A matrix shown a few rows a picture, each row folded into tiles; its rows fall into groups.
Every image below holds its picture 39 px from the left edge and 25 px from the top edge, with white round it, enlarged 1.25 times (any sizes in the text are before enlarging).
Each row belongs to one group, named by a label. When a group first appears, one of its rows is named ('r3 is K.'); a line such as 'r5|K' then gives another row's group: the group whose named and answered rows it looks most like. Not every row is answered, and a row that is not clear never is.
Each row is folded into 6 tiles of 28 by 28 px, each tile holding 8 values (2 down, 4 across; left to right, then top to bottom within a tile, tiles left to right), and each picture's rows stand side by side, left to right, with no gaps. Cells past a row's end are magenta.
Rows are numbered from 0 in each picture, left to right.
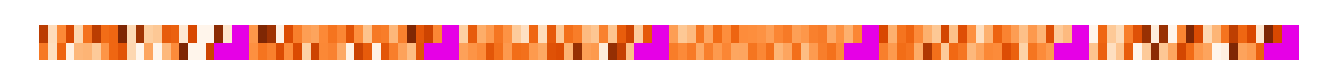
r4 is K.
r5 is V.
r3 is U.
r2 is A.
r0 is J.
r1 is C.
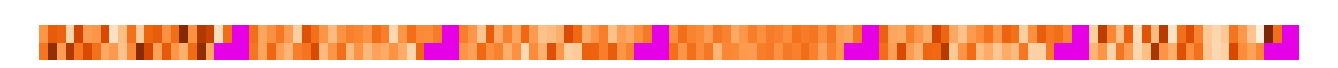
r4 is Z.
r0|A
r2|U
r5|V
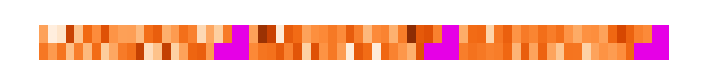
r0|U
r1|C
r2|C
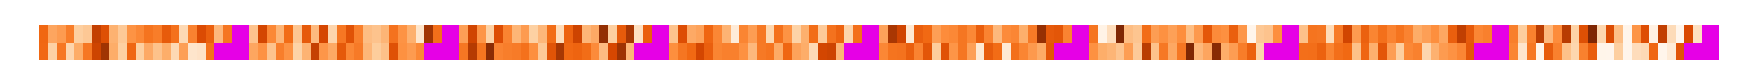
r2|A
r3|A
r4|C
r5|U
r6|C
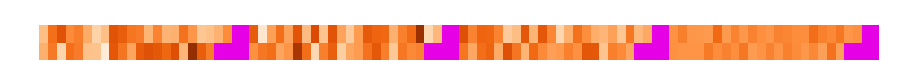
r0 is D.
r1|K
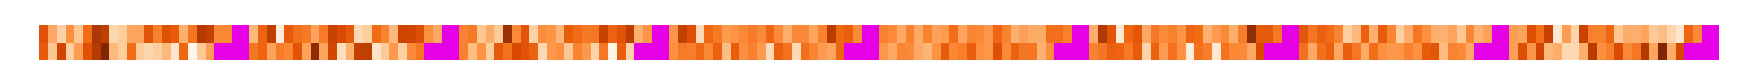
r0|Z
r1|C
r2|Z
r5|C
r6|K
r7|D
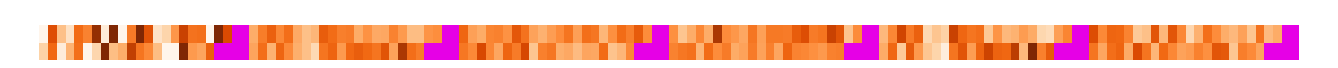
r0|V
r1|D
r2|Z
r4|D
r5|K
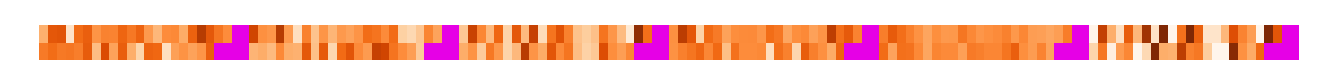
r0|C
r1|U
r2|V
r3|C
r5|V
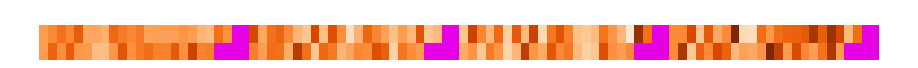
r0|D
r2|V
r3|A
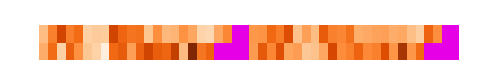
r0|D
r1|D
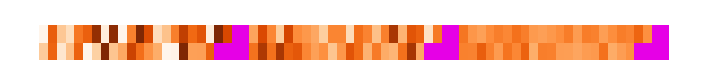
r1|A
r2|Z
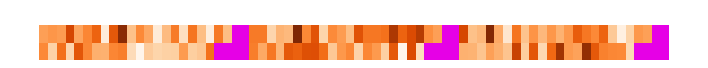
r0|J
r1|Z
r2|U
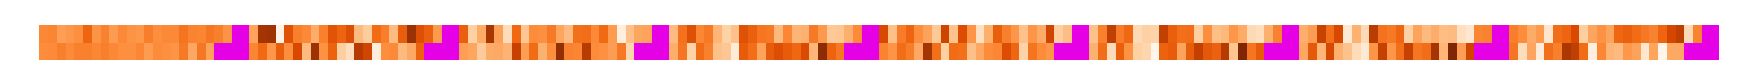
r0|Z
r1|C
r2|U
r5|D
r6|D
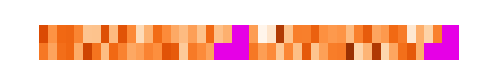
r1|U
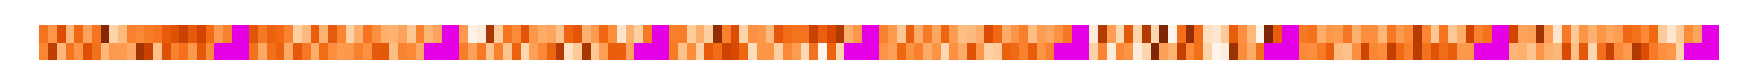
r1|K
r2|U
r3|Z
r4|U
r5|V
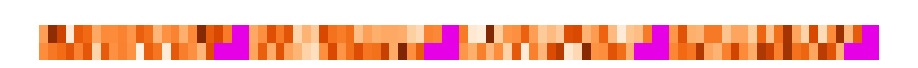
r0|C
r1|D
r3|A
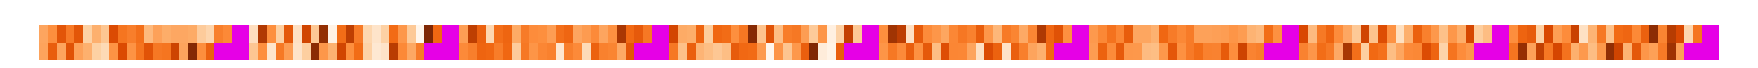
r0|D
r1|V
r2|C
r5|D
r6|K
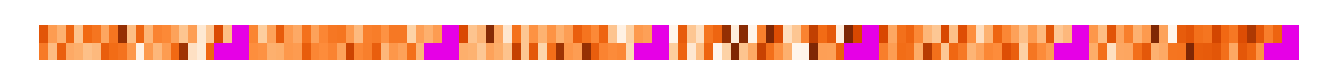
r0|J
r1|U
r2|U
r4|K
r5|A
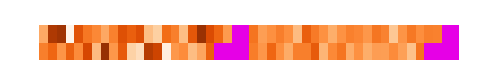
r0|C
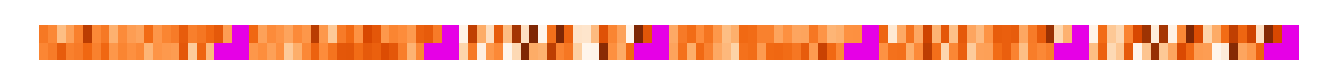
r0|Z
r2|V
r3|D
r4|K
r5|V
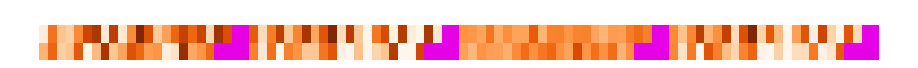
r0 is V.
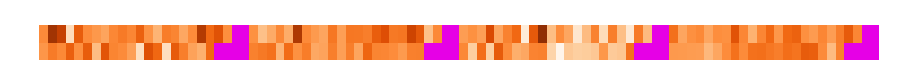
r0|C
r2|J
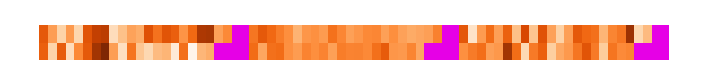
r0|Z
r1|K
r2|K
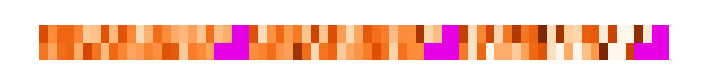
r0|K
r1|K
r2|J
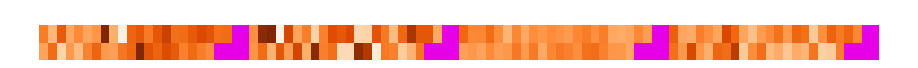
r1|C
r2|U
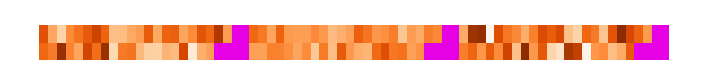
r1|U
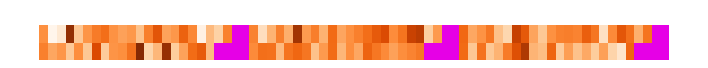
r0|U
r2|Z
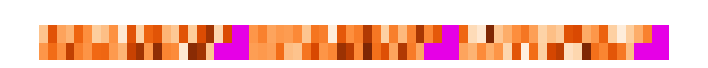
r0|A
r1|A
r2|U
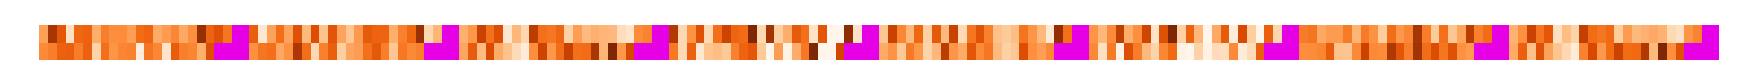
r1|K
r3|J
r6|A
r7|D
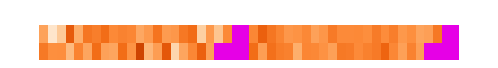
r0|U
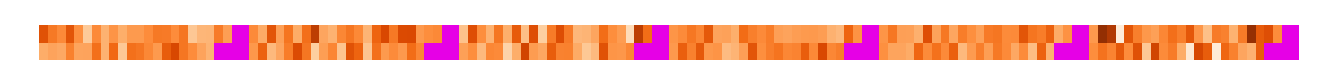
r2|V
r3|D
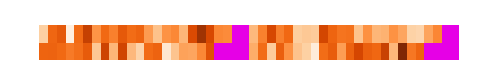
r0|C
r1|D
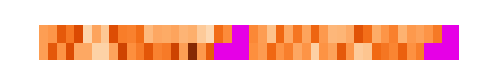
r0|D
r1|U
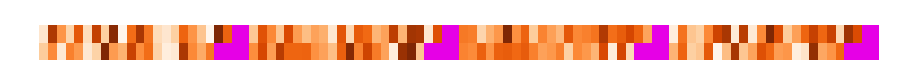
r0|V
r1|A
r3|V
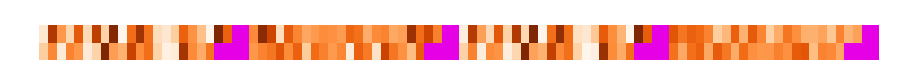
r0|V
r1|C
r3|K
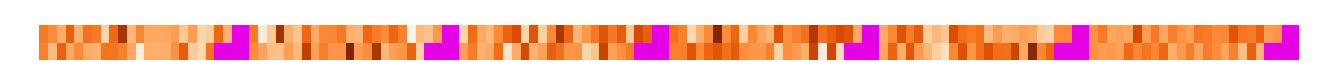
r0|J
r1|U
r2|V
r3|Z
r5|Z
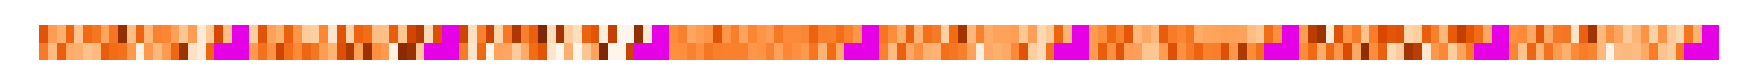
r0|J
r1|A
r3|Z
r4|J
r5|D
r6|C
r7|J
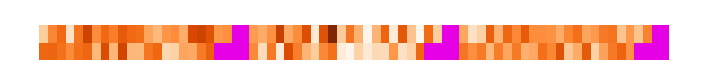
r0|C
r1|J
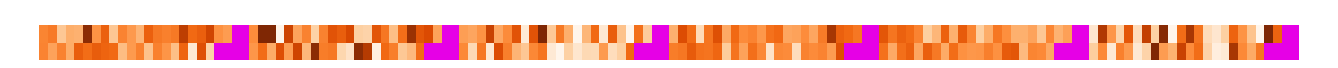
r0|Z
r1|C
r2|J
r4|K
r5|V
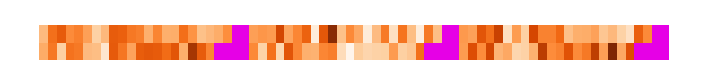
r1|J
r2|D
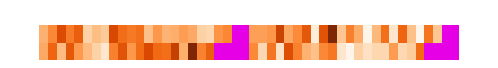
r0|D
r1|J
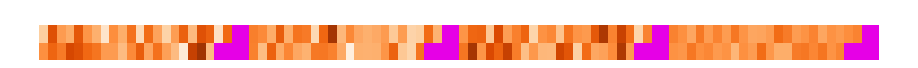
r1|J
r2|A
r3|U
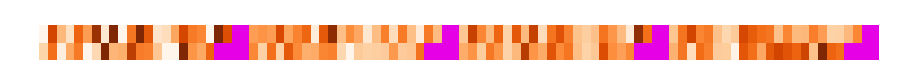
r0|V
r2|V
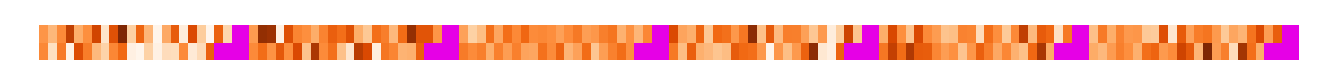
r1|C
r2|U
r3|J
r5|A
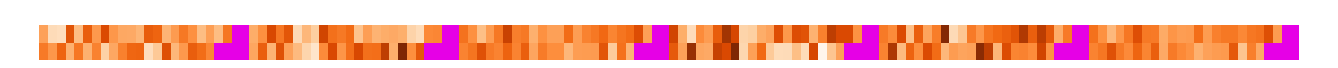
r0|U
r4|A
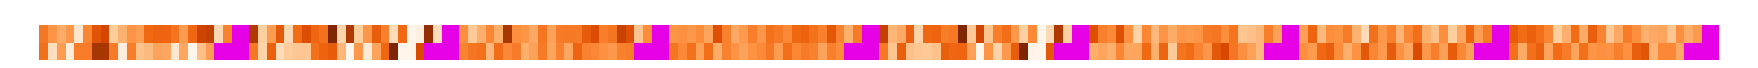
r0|Z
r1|J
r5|U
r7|K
